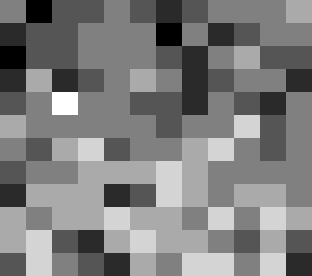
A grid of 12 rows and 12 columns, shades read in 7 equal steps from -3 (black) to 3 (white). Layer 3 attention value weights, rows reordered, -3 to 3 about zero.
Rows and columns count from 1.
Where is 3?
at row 5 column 3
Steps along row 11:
up down down up up down same down down up down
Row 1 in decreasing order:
1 0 0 0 0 0 -1 -1 -1 -1 -2 -3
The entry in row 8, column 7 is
2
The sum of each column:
-9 0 0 0 -1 3 -2 -1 3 1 1 -4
